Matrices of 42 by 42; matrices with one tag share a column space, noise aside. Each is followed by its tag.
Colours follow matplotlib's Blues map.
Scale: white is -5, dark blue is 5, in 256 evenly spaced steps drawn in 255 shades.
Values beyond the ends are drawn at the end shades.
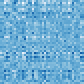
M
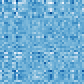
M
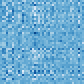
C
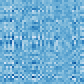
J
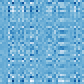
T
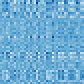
M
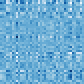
M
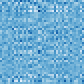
T
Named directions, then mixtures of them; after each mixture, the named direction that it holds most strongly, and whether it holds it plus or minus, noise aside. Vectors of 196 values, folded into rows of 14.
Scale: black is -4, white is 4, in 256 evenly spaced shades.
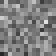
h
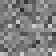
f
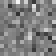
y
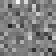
y, plus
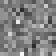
f, plus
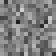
h, minus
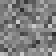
f, plus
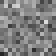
h, plus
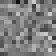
y, minus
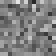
y, plus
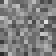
h, plus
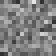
h, plus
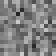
y, plus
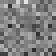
f, minus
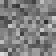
h, minus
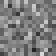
y, plus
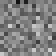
f, plus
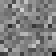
f, minus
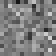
y, minus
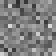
f, plus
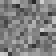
h, minus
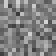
y, plus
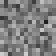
h, minus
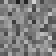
h, plus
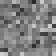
f, plus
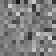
y, minus
